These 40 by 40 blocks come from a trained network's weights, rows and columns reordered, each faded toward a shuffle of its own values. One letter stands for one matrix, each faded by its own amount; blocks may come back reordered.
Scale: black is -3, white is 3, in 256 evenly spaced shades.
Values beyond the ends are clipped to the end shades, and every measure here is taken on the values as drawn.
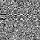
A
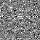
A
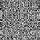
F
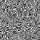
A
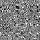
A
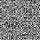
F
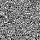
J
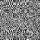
F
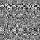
F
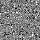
J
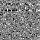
A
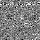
A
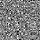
A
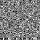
A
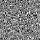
A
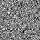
J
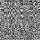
F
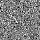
J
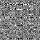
F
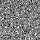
A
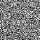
F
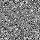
J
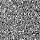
J
